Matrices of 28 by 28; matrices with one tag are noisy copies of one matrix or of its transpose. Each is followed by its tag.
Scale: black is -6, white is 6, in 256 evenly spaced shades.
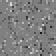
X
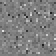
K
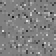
K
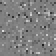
K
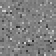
X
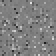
K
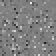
K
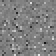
K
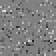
X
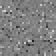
X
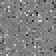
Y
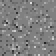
K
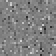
X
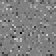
Y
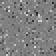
Y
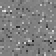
X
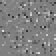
K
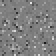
K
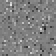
X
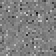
Y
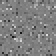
Y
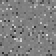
Y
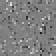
X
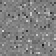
K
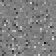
K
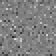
Y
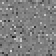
Y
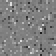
X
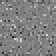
Y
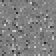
K
